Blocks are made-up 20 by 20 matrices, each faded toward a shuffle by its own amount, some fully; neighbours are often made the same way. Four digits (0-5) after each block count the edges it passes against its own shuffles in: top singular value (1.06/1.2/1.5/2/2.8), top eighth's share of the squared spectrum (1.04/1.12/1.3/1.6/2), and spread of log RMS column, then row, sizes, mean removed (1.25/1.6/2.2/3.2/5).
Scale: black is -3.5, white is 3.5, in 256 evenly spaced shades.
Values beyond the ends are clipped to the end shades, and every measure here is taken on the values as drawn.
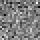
0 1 0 1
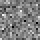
0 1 0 0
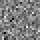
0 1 0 0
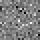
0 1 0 0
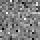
0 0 0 0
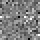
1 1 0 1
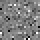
0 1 0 0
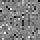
1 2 1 0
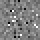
0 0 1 0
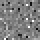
0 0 0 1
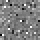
0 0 0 0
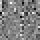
3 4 2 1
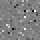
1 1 0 0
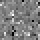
3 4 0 0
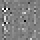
3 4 2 0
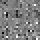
2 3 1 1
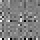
3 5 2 2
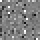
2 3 1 0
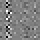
3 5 2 1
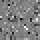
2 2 0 0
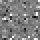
3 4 1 1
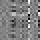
3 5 3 1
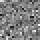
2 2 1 0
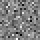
1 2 1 0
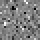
1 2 0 0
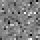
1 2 0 0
